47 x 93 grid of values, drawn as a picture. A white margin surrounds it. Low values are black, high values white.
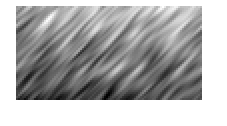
Ninth with the lowest average: bottom left. Grain: diagonal, up to the right. Lone odd cells: none. Slope: up to the top.
